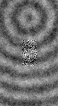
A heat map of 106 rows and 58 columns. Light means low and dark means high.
There is no overall slope. Rings spread out from the top middle. In the centre lies a patch that is rougher than the rest. Values change most from cell to cell in the centre.
